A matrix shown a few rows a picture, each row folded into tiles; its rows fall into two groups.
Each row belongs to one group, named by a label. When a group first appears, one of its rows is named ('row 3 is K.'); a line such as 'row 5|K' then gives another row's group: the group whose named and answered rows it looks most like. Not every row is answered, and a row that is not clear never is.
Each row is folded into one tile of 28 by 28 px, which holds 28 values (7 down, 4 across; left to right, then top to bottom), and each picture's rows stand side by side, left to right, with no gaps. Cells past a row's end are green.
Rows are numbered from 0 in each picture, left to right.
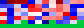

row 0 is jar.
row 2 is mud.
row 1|mud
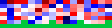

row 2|jar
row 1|mud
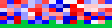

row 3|mud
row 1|mud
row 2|jar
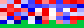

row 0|mud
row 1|jar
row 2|jar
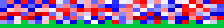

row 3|mud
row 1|jar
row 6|jar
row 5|mud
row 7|mud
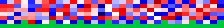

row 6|jar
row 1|jar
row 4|mud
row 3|mud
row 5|mud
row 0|mud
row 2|mud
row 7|mud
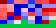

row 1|jar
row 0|mud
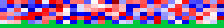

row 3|mud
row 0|jar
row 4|mud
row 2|mud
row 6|mud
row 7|jar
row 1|jar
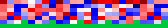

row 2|mud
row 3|jar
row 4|mud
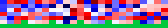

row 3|jar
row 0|jar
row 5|mud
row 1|jar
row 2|jar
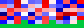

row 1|mud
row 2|jar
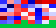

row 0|jar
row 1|jar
